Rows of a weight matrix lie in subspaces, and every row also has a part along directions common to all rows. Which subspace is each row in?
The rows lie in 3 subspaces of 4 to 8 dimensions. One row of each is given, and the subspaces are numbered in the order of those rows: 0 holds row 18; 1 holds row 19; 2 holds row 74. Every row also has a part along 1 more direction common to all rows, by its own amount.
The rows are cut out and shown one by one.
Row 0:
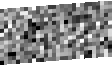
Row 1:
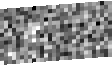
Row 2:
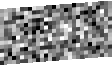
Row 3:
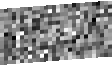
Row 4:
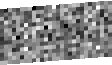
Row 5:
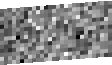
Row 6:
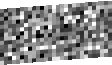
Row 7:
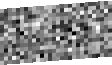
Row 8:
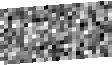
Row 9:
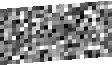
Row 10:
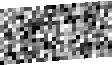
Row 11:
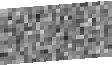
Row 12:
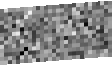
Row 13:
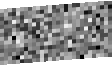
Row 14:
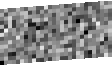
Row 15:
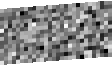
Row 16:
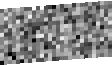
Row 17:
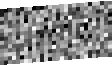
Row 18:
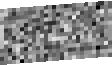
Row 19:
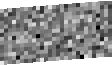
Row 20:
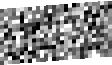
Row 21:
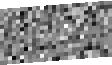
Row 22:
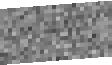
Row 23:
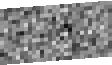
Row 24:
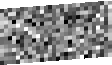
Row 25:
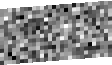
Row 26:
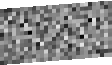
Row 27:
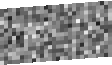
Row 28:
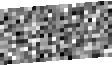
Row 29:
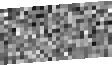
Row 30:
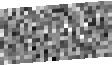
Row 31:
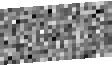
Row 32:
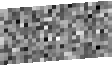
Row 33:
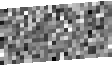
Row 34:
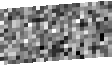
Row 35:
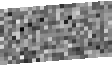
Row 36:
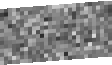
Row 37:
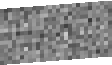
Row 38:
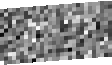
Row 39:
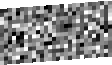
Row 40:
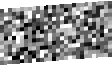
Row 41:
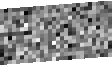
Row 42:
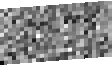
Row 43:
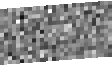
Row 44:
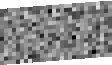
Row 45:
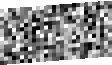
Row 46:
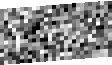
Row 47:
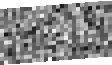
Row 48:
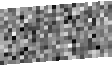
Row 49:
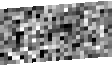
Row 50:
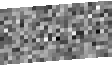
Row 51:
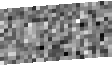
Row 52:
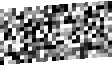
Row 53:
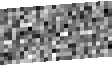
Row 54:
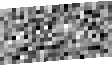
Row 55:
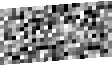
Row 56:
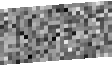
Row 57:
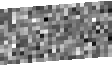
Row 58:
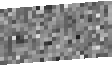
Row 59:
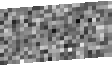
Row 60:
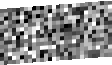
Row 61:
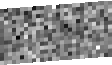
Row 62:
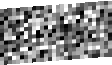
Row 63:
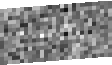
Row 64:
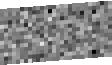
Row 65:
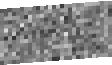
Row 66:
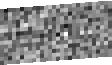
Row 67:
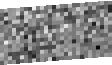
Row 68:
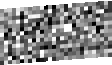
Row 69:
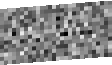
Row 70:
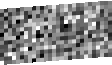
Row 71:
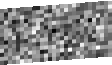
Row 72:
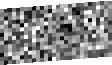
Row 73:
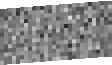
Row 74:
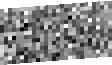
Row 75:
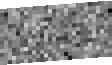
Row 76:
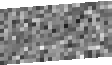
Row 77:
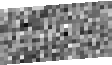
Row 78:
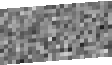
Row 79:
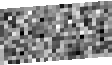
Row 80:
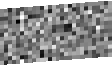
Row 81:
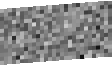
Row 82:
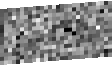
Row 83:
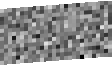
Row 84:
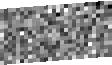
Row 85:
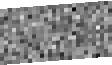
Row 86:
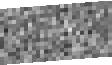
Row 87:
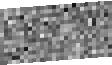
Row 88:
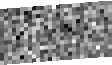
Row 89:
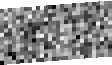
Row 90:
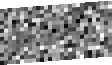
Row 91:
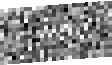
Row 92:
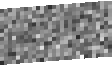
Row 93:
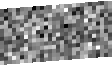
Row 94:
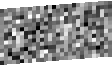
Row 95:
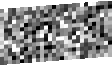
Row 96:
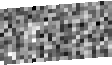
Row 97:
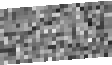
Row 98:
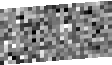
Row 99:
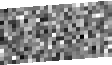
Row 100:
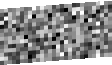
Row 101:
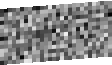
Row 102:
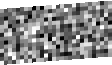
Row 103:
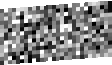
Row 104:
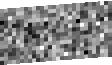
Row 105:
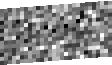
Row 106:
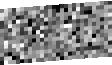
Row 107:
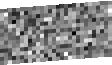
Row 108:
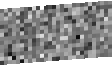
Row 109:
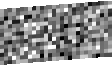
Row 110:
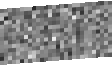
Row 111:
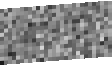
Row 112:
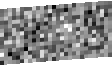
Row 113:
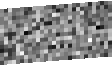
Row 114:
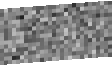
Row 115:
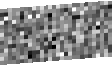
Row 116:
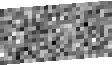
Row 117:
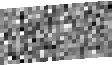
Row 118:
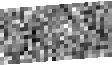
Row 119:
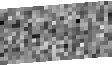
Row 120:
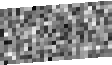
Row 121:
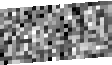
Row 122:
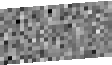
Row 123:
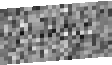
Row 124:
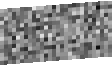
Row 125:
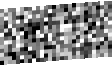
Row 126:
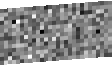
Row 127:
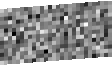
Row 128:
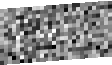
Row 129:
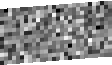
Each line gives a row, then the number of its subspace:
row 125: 1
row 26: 2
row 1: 1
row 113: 2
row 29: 0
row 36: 0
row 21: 1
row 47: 2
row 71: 1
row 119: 1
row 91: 2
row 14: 1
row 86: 2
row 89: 1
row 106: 0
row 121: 2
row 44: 0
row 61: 0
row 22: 2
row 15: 1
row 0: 1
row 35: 2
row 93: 0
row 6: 1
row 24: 1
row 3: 0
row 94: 2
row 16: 1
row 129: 2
